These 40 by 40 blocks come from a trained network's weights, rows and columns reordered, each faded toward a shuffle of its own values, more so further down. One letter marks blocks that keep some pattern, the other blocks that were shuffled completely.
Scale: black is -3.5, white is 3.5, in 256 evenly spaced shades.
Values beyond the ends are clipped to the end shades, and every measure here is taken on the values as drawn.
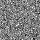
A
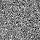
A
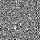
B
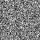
A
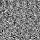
B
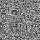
B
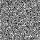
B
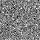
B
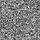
B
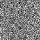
B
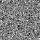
B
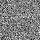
A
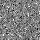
A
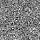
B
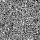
B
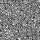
A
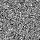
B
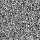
A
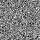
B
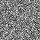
A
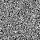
A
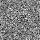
A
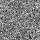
A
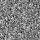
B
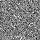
A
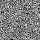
A
